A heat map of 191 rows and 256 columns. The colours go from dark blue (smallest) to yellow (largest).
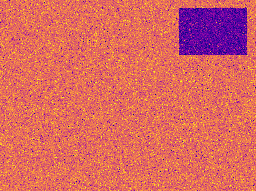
Mirror symmetry: none. Stripes: none. Ninth with the lowest average: top right. Histogram: skewed, a long tail of low values. Odd patch: lower, in the top right. Average level on the scale: 60%.
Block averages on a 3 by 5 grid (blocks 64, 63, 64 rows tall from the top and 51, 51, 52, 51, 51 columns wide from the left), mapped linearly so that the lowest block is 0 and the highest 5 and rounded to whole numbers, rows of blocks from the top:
5 5 5 2 0 | 5 5 5 5 5 | 5 5 5 5 5
